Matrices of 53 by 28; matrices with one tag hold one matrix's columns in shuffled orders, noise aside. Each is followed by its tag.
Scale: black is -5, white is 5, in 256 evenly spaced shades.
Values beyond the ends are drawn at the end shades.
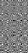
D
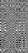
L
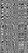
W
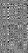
W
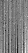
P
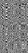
W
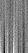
P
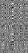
W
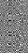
D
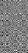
D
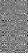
D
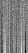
P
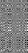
L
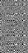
D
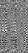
L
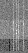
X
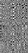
W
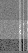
X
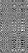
L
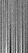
P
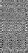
L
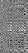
L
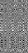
L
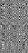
W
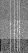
X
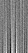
P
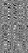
W
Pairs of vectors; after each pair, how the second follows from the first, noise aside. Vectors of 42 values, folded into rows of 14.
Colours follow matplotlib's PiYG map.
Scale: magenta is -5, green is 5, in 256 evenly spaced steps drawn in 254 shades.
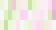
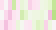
negated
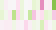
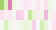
shuffled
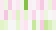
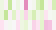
negated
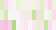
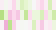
shuffled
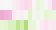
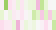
shuffled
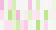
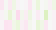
shrunk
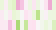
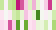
scaled up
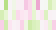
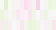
shrunk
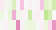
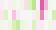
shuffled
